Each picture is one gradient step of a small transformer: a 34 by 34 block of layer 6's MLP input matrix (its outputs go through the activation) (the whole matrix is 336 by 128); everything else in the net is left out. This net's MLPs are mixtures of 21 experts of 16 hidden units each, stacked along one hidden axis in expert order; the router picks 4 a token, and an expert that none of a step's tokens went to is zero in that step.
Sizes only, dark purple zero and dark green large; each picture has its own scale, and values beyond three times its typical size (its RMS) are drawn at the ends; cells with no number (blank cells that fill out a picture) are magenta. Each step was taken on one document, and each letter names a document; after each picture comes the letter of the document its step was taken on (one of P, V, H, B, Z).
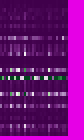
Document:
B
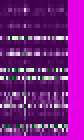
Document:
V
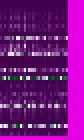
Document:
B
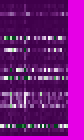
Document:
V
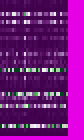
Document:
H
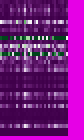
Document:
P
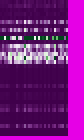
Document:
P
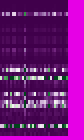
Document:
V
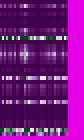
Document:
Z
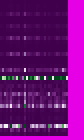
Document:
B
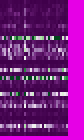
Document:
B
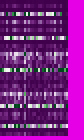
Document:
H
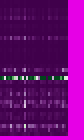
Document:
B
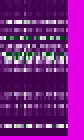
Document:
P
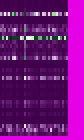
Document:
Z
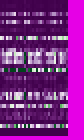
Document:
H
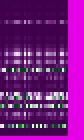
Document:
H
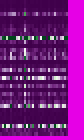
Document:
Z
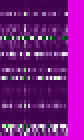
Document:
Z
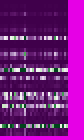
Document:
V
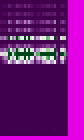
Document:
P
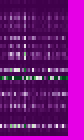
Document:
B
